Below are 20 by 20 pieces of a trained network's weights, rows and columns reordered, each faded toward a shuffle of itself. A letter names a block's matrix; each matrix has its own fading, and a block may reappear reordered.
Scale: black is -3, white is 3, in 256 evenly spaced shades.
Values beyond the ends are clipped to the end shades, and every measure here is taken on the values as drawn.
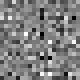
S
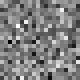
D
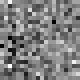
D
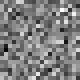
D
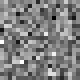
D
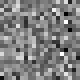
D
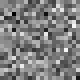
D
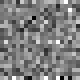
S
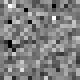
S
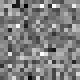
S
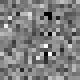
S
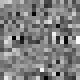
S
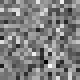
D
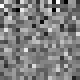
S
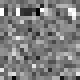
S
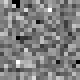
S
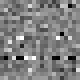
S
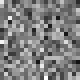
D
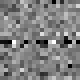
S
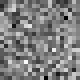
D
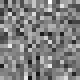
D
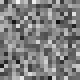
D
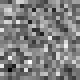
D
